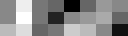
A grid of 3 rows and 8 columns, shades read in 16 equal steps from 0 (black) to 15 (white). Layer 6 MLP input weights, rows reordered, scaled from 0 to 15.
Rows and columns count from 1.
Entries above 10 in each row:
1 1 4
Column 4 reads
6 2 7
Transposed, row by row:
8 8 11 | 14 15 13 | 7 7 6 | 6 2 7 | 0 8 12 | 6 9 11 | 9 10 8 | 8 6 1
